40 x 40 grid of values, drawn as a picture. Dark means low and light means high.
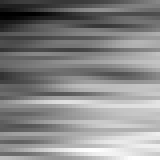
The top left is the ninth with the lowest average. Streaks run across, left to right. The ninth with the highest average is the bottom right. The field climbs toward the bottom right.
